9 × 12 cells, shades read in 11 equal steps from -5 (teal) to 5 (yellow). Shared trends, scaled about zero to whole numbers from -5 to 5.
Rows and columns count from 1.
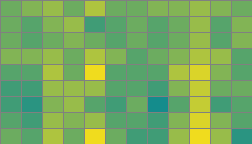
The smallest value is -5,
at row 7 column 8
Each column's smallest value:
-3 -4 -1 -1 -3 -3 -3 -5 -2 1 -3 -4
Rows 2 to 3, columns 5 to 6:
-3 -2 | -1 -2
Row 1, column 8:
0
